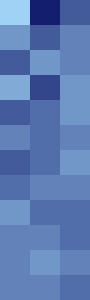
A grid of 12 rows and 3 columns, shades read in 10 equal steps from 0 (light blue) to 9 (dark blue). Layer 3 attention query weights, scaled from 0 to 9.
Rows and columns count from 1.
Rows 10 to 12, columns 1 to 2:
4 4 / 4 3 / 4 4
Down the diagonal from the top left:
0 6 4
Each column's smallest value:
0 3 3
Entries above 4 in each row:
2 1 1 1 2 1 2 1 2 1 0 1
